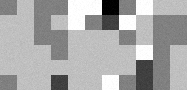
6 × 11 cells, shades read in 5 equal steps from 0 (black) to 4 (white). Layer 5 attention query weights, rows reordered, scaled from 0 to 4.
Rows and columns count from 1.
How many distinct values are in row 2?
4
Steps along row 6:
up same down up same up down down up up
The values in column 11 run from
2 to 3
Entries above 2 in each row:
6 6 6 9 9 6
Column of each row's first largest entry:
5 5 1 9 1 7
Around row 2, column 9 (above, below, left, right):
4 3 4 2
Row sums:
29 29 28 32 30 27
